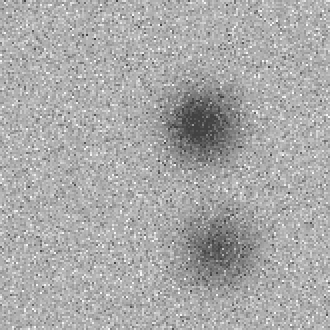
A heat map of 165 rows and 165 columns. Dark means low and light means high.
Ninth with the lowest average: centre. Odd rows or columns: none. Mirror symmetry: none. Dips: two. Slope: none.
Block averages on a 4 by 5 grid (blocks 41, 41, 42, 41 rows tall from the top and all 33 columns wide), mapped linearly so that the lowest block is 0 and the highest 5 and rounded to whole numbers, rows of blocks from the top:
5 5 5 5 5 / 5 5 1 0 5 / 5 5 4 2 5 / 5 5 4 2 5
